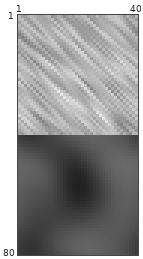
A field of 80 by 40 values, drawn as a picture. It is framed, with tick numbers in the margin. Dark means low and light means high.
It is made of 2 by 1 panels. Panel 1,1: high, slanting down to the right. Panel 2,1: low, smooth.
